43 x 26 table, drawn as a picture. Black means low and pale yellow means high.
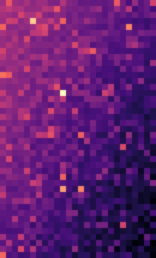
The ninth with the highest average is the top left. Overall the values sit about 30% of the way up the scale. Values rise toward the top left. No regular stripes run through it. The ninth with the lowest average is the bottom right. Neither half mirrors the other.
